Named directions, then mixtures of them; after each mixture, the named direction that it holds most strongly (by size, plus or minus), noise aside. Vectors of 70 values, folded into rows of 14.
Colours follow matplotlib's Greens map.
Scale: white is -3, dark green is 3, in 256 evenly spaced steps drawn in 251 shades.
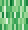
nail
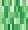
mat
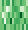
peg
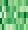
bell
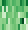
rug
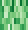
mat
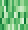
bell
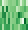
rug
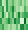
rug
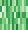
nail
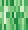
nail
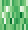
peg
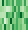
peg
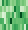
peg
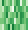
mat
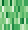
mat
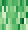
rug
